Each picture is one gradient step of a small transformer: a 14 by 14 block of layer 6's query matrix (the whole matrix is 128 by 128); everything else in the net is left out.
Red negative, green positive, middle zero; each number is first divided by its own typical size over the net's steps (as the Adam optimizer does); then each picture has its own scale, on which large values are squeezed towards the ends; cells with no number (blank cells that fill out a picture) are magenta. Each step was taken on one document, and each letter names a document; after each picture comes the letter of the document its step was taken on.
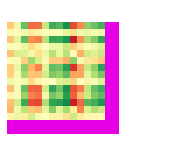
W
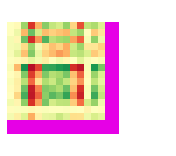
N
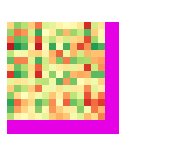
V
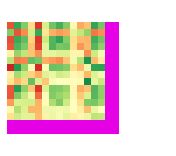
V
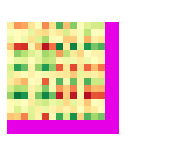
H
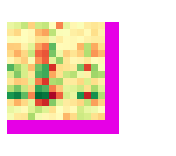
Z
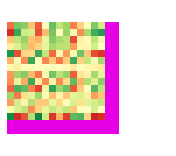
V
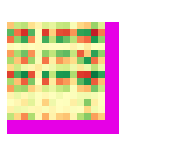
N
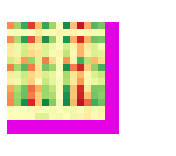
W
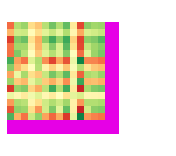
W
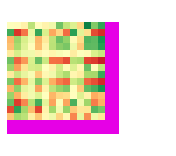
V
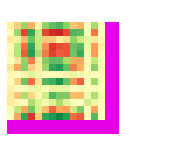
N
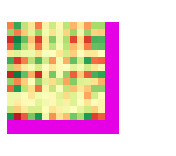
V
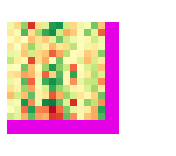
H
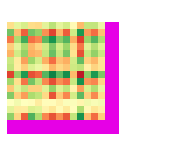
W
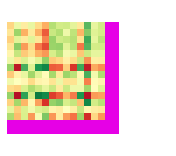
Z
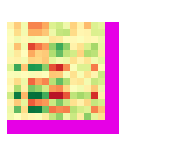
Z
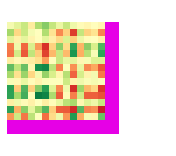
H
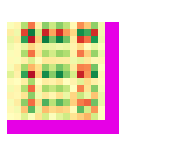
N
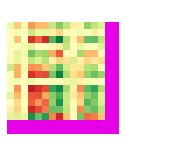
Z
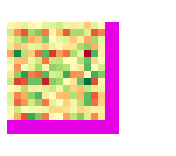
N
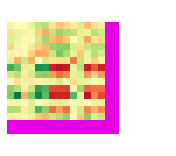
Z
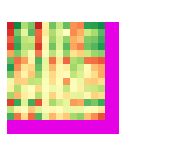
V
